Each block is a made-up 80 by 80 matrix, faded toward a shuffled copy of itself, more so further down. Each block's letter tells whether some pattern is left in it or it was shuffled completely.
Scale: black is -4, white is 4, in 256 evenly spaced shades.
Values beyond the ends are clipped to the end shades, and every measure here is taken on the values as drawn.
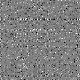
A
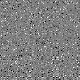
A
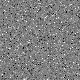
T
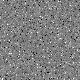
T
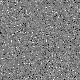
T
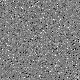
T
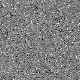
T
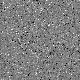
T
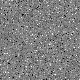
T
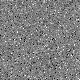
T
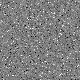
T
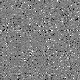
A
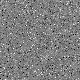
T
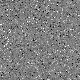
T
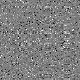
A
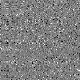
A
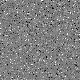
T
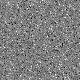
T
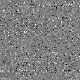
A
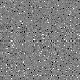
A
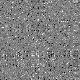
A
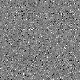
A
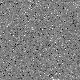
T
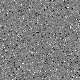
T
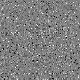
A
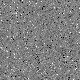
T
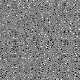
A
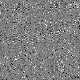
A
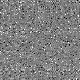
A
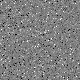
T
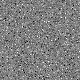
T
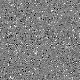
A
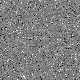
T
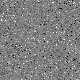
T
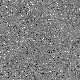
T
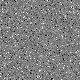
T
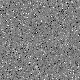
T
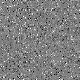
A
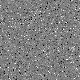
T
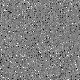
A
